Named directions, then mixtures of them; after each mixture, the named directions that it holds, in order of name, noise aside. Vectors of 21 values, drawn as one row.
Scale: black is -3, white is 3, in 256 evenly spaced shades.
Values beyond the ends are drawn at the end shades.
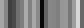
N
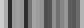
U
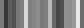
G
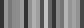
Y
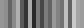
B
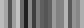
B, U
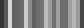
U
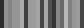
Y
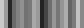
N, U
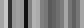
U, Y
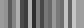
B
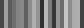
N, Y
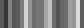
G, U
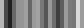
G, U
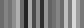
B, Y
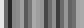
G, U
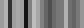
U, Y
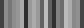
Y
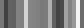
G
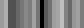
G, N
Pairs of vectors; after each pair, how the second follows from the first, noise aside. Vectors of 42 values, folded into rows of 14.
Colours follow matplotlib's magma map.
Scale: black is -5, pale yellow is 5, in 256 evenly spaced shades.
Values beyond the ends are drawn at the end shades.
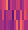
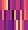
scaled up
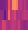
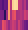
scaled up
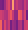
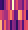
scaled up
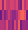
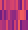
copied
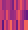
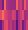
shuffled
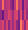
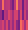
copied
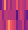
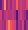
copied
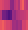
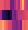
scaled up
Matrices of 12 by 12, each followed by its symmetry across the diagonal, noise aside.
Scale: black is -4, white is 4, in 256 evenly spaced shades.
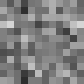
antisymmetric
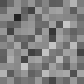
symmetric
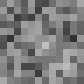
symmetric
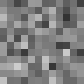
antisymmetric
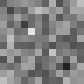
symmetric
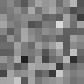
antisymmetric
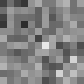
symmetric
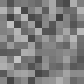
antisymmetric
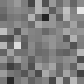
antisymmetric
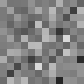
symmetric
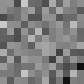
symmetric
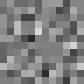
antisymmetric
